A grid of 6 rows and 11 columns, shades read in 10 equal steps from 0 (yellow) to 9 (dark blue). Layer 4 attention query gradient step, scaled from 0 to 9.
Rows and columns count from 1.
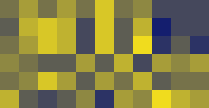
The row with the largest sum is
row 1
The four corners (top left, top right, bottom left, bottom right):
5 7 2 3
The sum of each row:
52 50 47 49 45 45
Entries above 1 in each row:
10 9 8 11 10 10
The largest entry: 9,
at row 2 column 9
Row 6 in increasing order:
0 2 2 3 3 4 4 6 6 7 8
